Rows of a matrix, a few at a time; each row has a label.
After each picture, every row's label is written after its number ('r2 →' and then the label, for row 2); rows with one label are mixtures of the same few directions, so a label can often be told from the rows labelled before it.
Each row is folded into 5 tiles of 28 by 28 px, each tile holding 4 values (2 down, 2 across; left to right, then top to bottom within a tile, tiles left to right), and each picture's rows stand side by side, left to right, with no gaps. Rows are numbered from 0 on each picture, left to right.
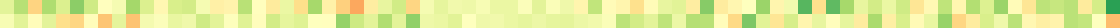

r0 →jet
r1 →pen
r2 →jet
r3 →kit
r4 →jet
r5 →kit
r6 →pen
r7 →pen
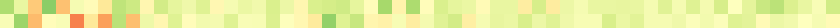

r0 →jet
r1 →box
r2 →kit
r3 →kit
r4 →kit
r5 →jet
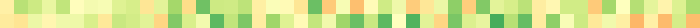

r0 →box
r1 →jet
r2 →jet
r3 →jet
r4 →jet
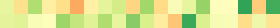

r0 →jet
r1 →kit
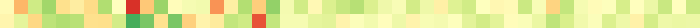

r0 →pen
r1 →box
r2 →jet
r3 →pen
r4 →kit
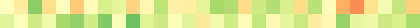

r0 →jet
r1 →pen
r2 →jet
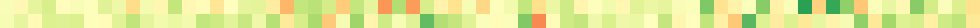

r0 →pen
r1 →jet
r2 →kit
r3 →box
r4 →box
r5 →kit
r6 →box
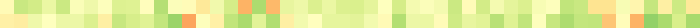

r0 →box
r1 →kit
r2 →box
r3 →jet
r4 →kit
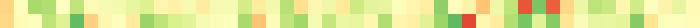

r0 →kit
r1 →box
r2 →box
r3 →kit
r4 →kit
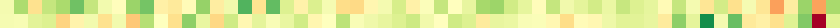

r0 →jet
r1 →kit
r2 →jet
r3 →jet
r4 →box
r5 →box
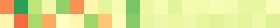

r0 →box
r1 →jet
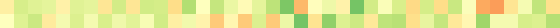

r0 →kit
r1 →jet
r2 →box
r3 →jet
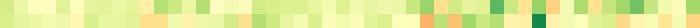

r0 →kit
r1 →box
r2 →pen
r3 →box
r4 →jet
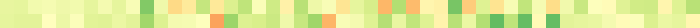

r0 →kit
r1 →kit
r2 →kit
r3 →jet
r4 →pen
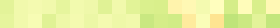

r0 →kit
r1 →kit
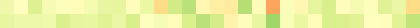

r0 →jet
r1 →pen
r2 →pen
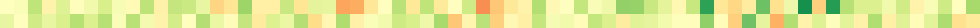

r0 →jet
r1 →pen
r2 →jet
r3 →jet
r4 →jet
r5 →kit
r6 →pen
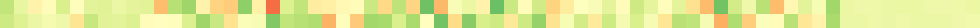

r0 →kit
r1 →pen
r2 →kit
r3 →box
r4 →pen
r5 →box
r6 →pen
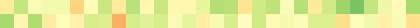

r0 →box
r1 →pen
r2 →jet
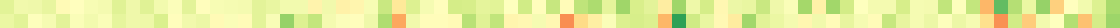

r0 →jet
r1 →jet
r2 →box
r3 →kit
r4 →box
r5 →kit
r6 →kit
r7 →box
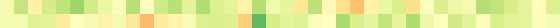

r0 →jet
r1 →box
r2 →jet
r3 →jet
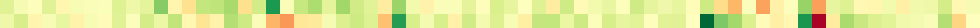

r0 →jet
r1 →pen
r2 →box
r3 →pen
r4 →box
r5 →box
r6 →box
